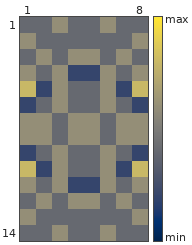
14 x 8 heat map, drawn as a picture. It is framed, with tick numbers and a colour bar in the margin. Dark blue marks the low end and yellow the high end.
Calmest part: centre. Slope: none. Mirror symmetry: left to right and top to bottom. Average level on the scale: 50%.
